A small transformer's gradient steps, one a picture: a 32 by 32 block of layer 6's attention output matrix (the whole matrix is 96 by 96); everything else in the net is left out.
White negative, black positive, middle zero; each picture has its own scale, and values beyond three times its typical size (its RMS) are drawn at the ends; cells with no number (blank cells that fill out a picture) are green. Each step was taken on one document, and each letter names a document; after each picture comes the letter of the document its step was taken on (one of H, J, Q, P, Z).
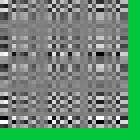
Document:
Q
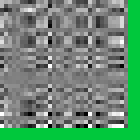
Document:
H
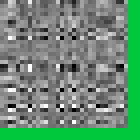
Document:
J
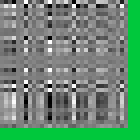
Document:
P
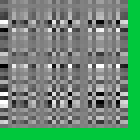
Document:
Q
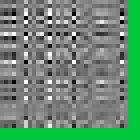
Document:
P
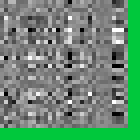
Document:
J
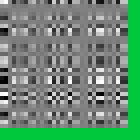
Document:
Q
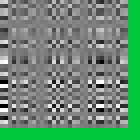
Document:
Q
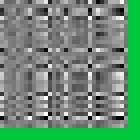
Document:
H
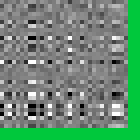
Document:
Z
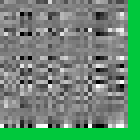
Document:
H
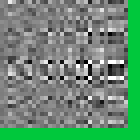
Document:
J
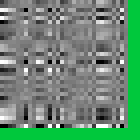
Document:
P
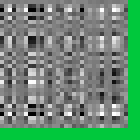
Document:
Z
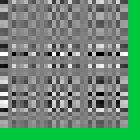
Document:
Q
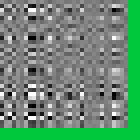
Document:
Z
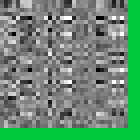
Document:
H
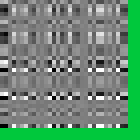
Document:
Q
